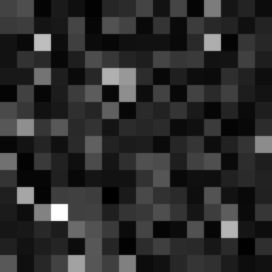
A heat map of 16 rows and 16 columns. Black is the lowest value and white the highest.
Fine speckle covers the field. The values are skewed, with a long tail toward high values. On average the colour sits 20% of the way up the scale. Values change most from cell to cell in the bottom left. No overall slope runs across the table. The bottom left is the ninth with the highest average.
